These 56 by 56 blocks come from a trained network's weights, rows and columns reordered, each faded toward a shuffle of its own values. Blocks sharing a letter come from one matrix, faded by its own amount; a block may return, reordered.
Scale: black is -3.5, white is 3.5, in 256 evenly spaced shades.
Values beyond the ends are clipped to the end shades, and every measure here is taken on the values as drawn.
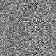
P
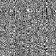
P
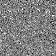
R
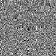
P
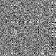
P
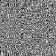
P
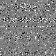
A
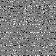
A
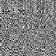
P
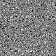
R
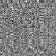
P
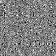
R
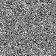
R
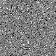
R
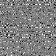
A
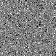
R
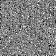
R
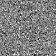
R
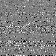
A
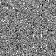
R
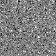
R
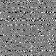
A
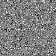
R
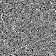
R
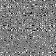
A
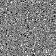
R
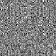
P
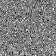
R
